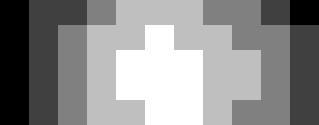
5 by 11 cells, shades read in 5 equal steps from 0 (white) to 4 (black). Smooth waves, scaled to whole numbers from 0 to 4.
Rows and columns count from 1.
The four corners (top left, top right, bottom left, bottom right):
4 4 4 3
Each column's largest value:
4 3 3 2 1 1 1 2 2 3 4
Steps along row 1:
down same down down same same up same up up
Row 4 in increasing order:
0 0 0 1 1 1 2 2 3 3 4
